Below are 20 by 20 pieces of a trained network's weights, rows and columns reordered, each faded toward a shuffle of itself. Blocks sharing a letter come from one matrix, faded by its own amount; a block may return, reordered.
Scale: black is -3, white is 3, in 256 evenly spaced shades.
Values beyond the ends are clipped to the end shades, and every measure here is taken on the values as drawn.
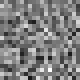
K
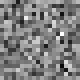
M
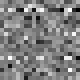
K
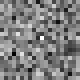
M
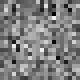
M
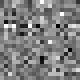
K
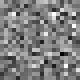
M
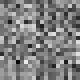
K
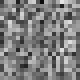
K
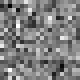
M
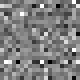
K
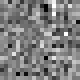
M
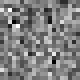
M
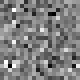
M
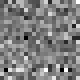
K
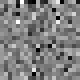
M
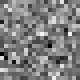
M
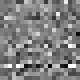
K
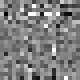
K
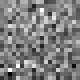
M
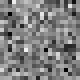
M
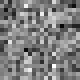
M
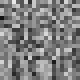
K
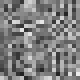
K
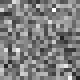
M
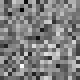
M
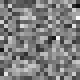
K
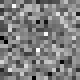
M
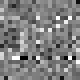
K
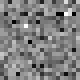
M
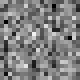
M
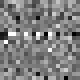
K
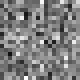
M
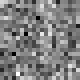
M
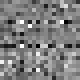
K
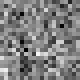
M
